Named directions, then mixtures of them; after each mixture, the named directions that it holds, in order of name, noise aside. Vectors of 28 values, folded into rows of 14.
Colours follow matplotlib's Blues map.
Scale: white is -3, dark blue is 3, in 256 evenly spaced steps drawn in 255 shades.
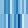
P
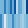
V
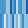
P, V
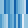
P, V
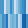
P, V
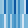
P, V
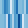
P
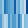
P, V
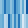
P, V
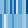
V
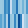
P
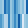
P, V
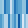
P, V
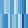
P, V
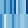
V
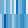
V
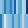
V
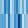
P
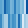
P, V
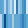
V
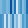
P, V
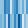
P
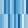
P, V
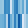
P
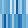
P, V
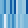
V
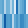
V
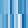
P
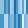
P, V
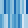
P, V
